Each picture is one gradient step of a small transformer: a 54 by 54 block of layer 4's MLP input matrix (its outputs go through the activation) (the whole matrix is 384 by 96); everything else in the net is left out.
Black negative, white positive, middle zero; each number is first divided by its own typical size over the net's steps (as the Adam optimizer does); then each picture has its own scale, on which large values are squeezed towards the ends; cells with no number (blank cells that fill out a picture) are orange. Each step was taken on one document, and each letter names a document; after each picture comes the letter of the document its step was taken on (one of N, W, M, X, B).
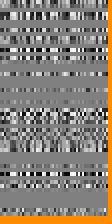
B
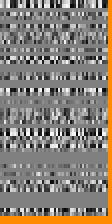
B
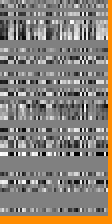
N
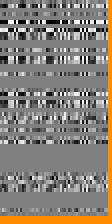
N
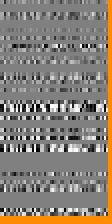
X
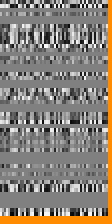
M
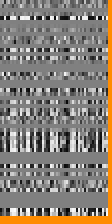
B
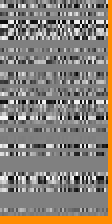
N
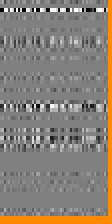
X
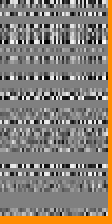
M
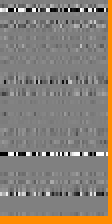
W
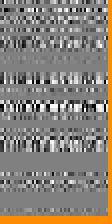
X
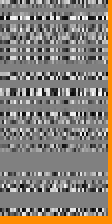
B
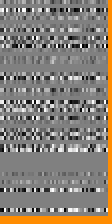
X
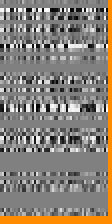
X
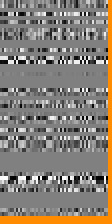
N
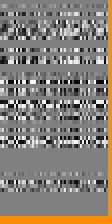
N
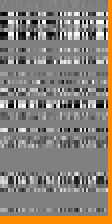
N
